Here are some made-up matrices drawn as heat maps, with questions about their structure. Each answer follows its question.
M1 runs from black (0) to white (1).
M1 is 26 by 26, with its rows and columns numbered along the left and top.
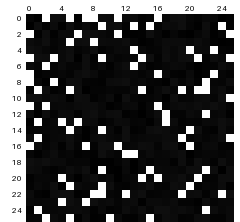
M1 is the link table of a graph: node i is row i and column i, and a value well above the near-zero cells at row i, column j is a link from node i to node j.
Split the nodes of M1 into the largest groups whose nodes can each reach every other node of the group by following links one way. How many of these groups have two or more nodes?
1
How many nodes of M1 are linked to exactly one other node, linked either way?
1
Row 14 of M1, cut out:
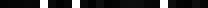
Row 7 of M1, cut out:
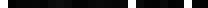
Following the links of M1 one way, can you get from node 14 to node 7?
yes
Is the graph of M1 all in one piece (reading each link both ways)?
no
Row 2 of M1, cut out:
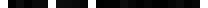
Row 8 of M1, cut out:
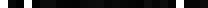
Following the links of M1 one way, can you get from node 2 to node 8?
yes
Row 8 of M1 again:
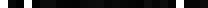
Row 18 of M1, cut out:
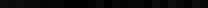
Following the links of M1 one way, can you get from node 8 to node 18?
no
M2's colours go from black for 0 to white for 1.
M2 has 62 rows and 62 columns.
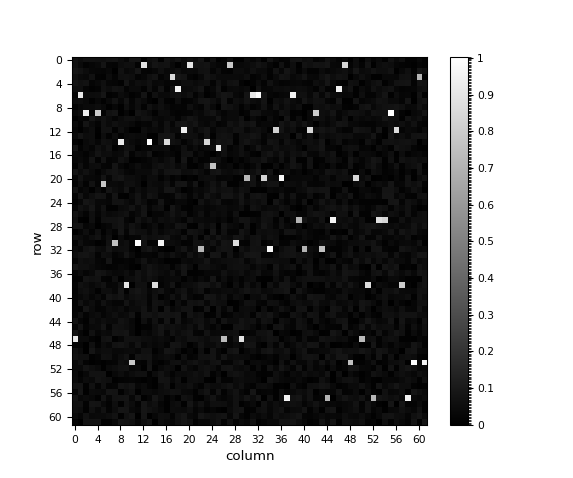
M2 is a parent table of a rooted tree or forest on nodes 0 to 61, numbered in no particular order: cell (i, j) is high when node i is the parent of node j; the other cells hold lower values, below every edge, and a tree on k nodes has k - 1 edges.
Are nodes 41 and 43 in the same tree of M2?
yes
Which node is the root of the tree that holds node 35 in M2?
6
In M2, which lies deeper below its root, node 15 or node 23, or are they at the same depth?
node 23
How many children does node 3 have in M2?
2
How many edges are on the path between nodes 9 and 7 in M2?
4
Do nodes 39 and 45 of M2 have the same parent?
yes
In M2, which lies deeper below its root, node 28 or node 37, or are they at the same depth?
node 37
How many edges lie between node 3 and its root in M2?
0
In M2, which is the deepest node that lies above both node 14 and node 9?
38
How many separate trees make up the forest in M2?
3
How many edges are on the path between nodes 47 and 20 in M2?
2
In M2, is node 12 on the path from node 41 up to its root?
yes
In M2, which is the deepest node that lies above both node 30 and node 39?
1
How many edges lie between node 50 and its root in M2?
3
